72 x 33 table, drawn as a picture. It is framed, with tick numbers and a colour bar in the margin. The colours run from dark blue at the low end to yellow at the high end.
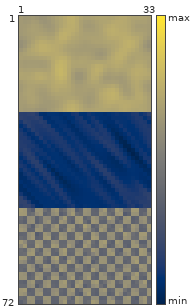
It is made of 3 by 1 panels. Panel 1,1: high, blotchy, faint in contrast. Panel 2,1: very low, slanting down to the right, faint in contrast. Panel 3,1: middling, checkered, strong in contrast.
